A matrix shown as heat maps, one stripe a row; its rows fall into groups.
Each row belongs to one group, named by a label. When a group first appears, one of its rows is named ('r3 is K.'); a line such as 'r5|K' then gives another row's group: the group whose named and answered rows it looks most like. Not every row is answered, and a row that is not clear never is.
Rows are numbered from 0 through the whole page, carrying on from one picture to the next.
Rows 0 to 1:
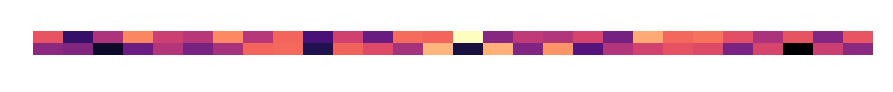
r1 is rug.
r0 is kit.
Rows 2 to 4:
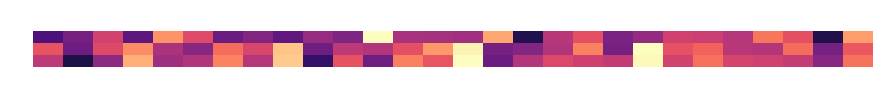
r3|kit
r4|kit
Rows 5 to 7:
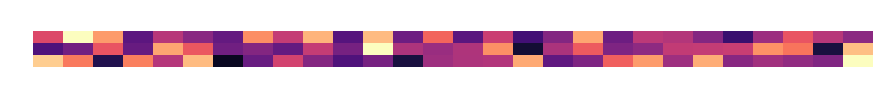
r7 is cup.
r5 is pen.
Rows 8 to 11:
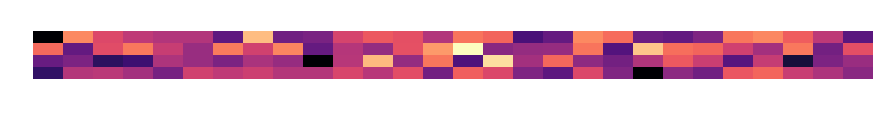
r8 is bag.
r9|kit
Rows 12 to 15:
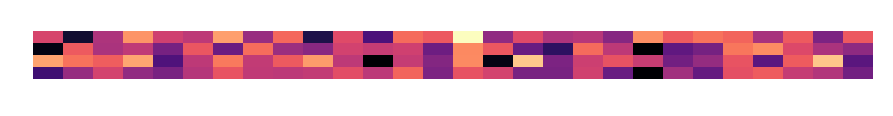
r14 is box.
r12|kit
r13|bag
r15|bag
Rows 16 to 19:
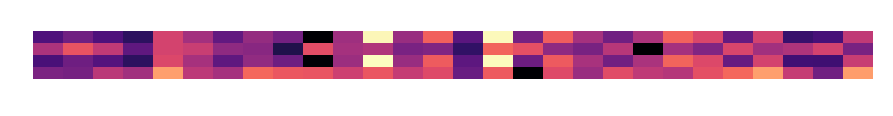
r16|rug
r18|rug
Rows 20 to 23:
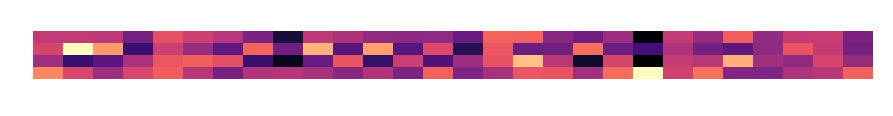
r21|pen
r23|cup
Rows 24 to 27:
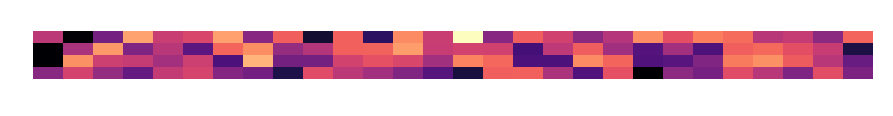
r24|kit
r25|bag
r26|bag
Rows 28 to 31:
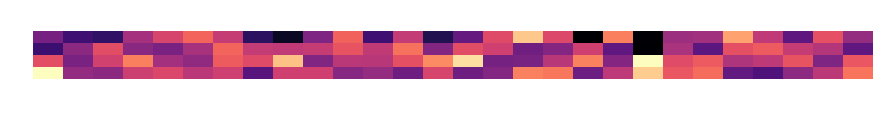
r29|bag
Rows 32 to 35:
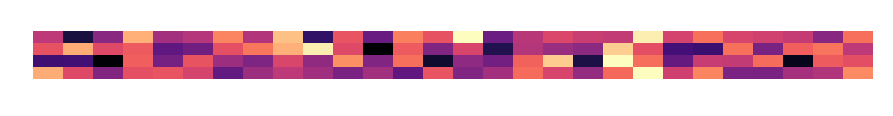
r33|box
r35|cup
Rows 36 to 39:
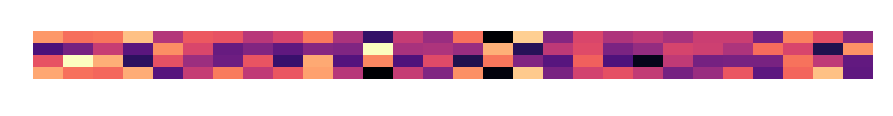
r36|box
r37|rug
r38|pen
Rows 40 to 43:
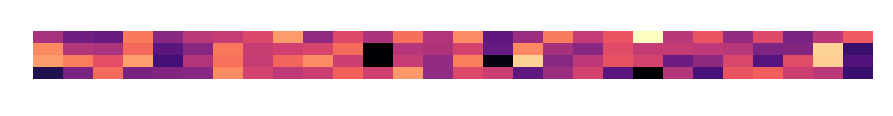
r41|box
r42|box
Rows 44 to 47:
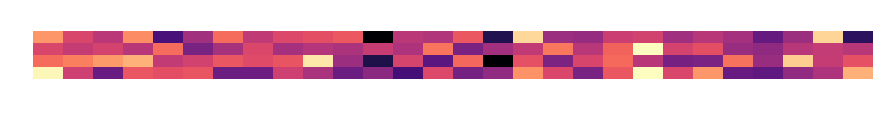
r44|box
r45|cup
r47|cup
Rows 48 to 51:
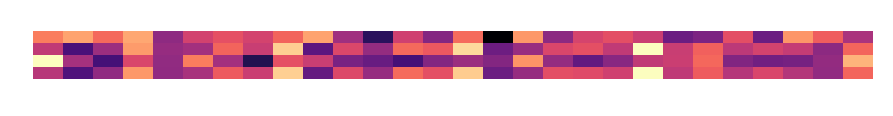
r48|box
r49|kit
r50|cup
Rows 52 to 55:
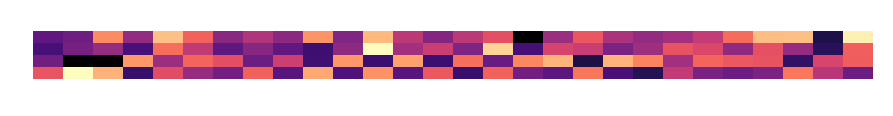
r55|pen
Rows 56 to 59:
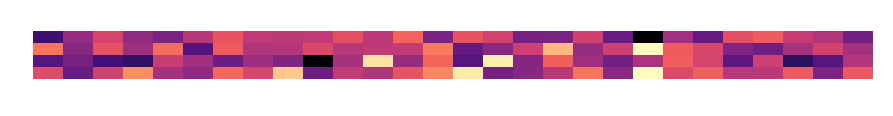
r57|cup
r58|rug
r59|kit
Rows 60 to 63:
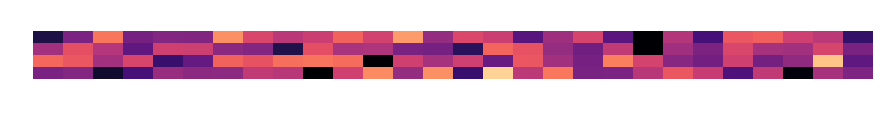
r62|box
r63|rug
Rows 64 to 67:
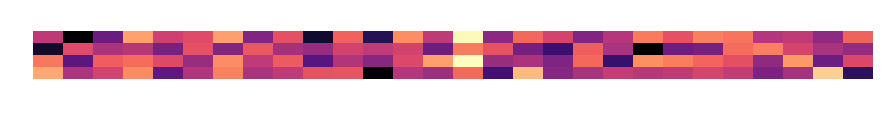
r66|kit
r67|box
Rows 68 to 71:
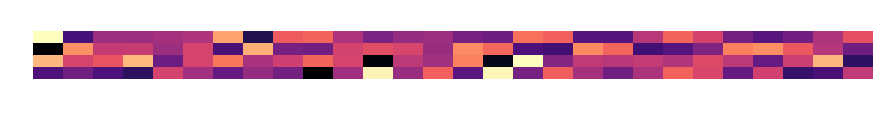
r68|cup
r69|bag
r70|box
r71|rug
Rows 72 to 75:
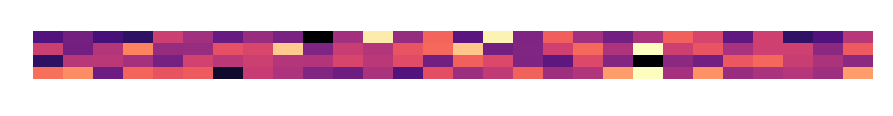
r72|rug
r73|kit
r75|cup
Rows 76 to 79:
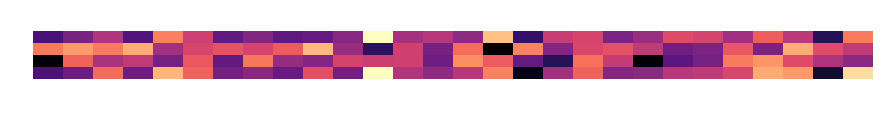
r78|bag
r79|rug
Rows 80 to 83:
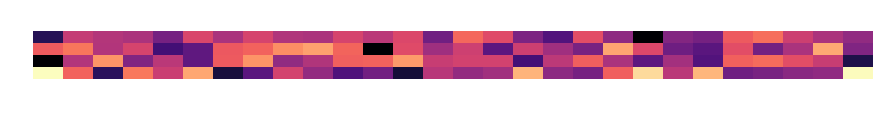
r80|bag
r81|box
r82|bag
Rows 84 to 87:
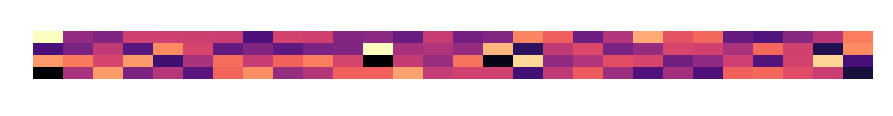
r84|cup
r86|box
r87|bag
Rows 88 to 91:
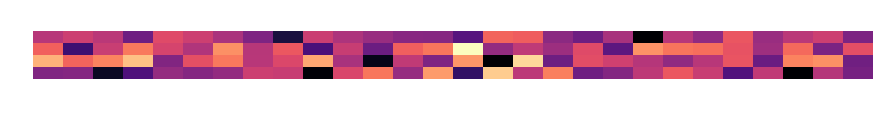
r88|pen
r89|kit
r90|box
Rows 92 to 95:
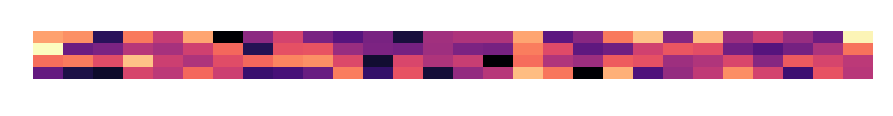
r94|box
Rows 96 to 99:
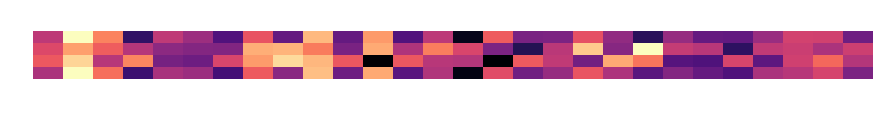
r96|pen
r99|pen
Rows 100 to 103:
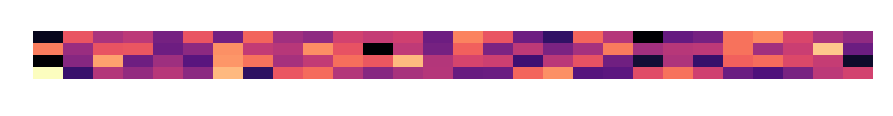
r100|bag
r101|box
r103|cup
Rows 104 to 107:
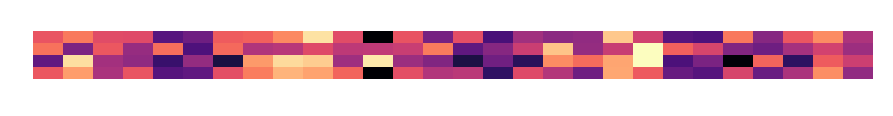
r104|box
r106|pen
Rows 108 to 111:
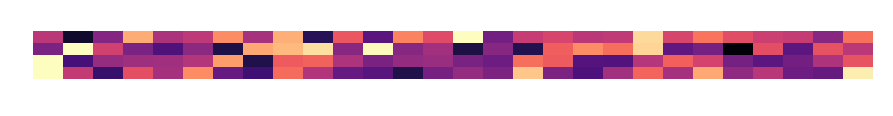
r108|kit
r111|cup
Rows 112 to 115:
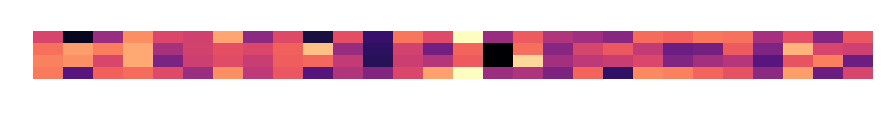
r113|box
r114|box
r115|kit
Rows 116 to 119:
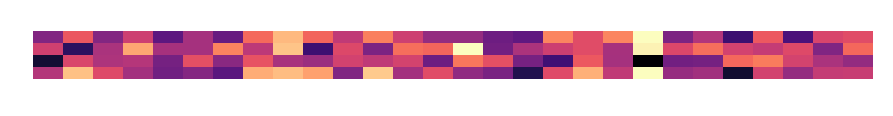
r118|bag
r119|pen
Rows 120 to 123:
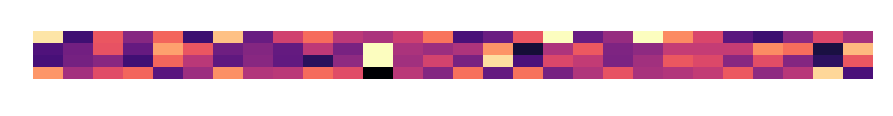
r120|cup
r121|rug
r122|rug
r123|box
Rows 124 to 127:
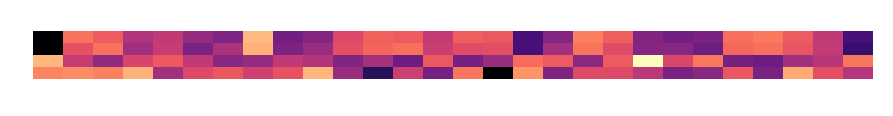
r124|bag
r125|bag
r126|cup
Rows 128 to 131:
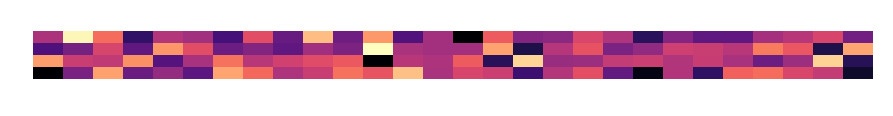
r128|pen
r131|bag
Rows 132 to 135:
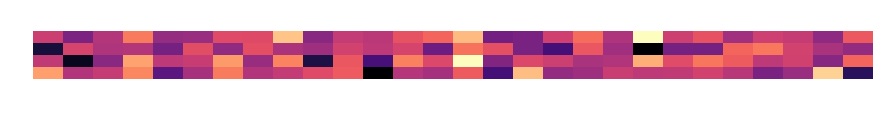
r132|kit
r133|bag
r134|kit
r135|box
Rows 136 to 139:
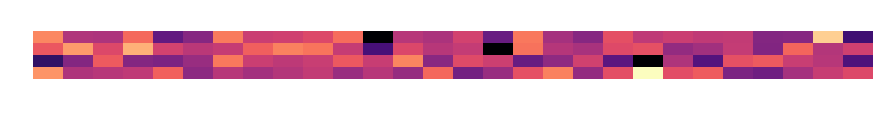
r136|box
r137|box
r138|bag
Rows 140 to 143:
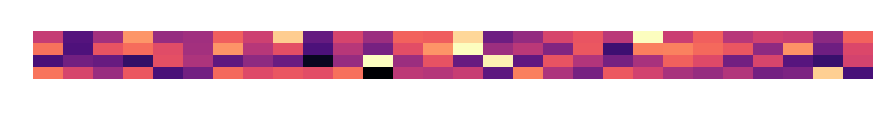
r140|kit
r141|kit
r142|rug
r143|box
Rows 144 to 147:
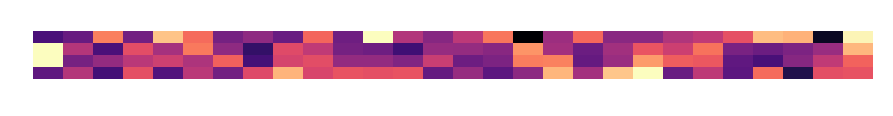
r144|rug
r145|cup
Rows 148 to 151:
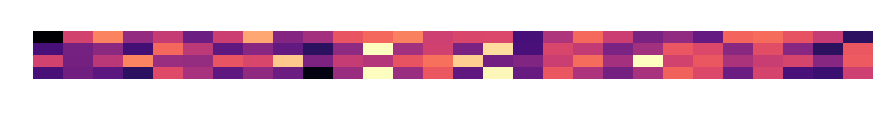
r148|bag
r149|rug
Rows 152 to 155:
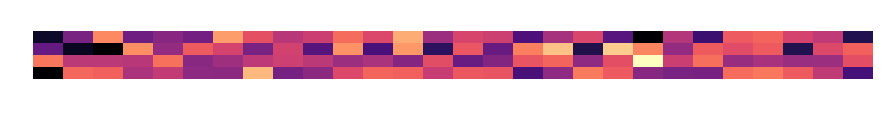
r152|bag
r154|cup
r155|bag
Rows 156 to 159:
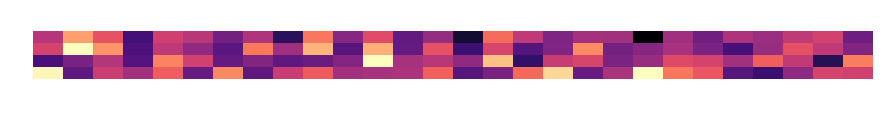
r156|pen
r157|pen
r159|cup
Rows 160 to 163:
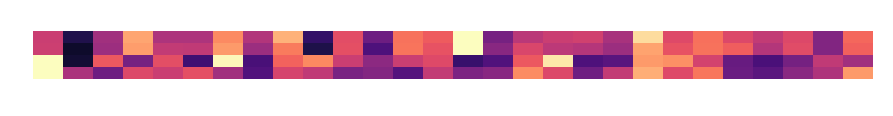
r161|kit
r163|cup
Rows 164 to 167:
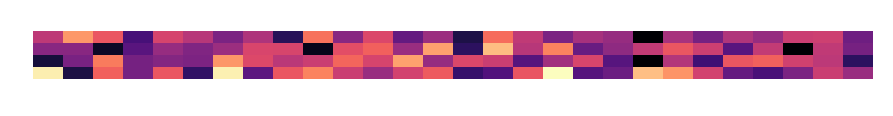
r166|bag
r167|cup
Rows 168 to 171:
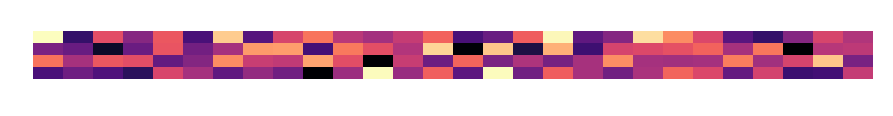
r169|rug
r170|box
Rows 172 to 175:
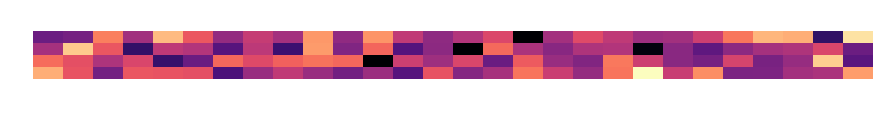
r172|rug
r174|box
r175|cup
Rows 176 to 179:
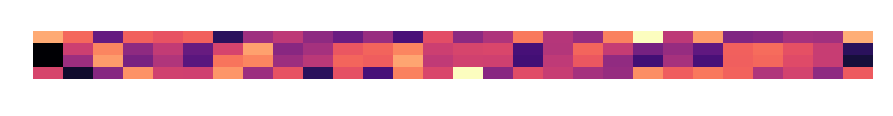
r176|cup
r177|bag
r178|bag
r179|kit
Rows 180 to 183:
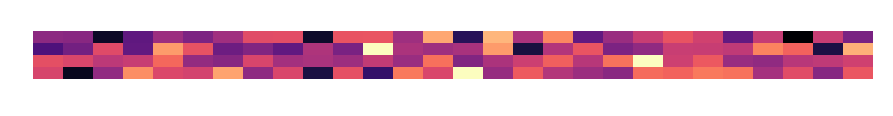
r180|rug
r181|rug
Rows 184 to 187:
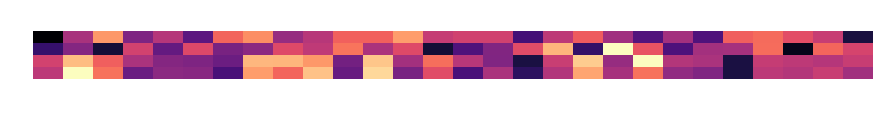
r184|bag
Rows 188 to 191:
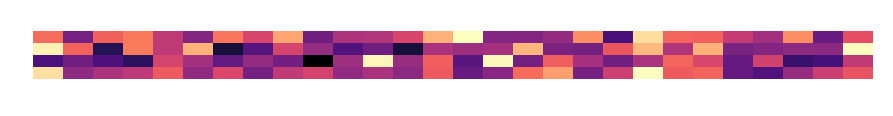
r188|kit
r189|cup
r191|cup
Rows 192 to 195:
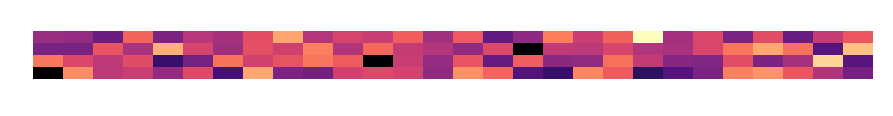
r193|rug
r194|box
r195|bag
